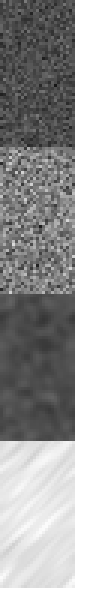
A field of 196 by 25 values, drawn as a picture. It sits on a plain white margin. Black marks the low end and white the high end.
It is made of 4 by 1 panels. Panel 1,1: low, fine-grained. Panel 2,1: middling, fine-grained, strong in contrast. Panel 3,1: low, blotchy, faint in contrast. Panel 4,1: very high, slanting up to the right, faint in contrast.
